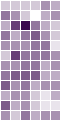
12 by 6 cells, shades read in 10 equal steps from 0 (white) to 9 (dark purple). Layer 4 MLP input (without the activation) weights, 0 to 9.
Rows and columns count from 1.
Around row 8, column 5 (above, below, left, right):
3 4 6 3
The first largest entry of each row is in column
5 1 3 4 4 2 3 2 1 2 1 3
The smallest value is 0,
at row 2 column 4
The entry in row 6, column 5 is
5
